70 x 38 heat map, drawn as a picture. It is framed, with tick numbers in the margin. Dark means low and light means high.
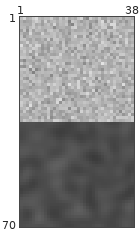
It is made of 2 by 1 panels. Panel 1,1: high, fine-grained. Panel 2,1: low, blotchy, faint in contrast.
